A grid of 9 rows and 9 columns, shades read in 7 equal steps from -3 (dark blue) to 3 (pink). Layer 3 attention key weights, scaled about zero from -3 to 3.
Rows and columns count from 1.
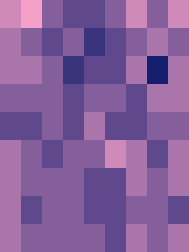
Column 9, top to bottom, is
2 0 1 1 0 1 1 -1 1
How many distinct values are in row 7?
3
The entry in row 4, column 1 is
0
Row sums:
7 -2 -3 0 -4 3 1 -3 2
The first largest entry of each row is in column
2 1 1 8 5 6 1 1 1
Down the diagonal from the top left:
2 0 0 -1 1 2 1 0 1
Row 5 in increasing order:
-1 -1 -1 -1 -1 0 0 0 1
